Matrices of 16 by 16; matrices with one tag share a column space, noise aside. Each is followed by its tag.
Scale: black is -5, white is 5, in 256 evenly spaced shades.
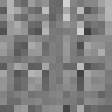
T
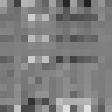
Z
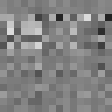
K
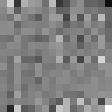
Z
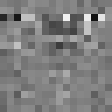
K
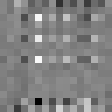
Z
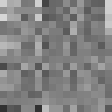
T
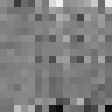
Z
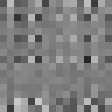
Z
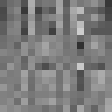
T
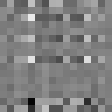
Z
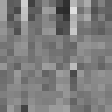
T
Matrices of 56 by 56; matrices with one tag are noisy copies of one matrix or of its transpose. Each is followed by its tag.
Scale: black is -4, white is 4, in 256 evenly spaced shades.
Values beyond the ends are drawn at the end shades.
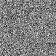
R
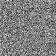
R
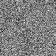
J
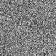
J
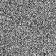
J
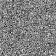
R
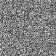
R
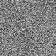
J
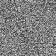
J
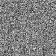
R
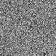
J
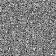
R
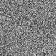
J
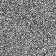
J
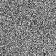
J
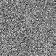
J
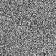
J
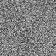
J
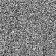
R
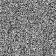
R
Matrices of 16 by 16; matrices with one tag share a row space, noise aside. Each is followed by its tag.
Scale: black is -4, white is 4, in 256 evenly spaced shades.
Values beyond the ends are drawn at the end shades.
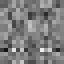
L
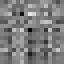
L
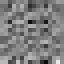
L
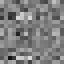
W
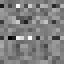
W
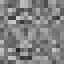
W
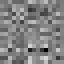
L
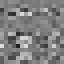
W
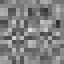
L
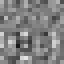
W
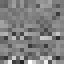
L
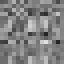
L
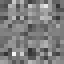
L
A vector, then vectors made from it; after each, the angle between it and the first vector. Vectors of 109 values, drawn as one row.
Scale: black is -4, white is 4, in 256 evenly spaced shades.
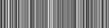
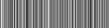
orthogonal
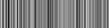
nearly opposite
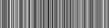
partly opposed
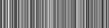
nearly parallel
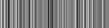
nearly opposite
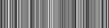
nearly parallel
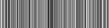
nearly opposite
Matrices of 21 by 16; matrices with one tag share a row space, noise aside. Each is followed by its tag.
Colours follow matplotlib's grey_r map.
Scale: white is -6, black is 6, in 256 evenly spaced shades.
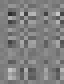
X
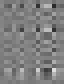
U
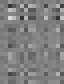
X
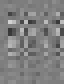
X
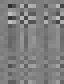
X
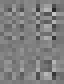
U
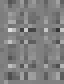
X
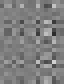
U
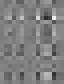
U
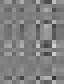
U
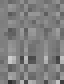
X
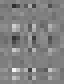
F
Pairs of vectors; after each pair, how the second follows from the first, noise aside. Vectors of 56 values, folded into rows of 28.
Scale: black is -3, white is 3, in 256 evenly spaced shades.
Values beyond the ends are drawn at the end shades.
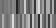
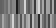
copied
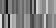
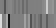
partly zeroed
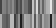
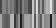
copied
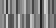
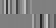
partly zeroed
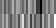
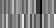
copied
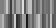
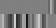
partly zeroed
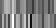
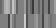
partly zeroed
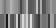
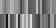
copied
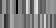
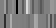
partly zeroed
